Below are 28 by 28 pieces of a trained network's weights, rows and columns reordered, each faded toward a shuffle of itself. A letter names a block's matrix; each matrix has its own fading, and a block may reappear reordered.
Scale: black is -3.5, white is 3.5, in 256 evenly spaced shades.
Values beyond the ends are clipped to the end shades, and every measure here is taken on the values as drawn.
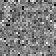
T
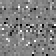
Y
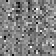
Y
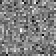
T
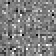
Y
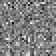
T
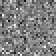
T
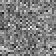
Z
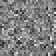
Z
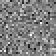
T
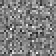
Z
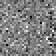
T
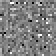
Y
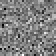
T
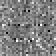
Y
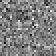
Z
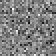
T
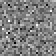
T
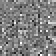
T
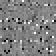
Y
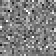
T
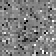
Y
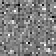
Y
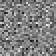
Z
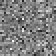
Z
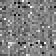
Y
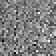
T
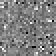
Y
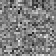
Z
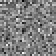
Z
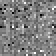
Y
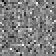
T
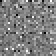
Y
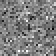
T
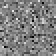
T
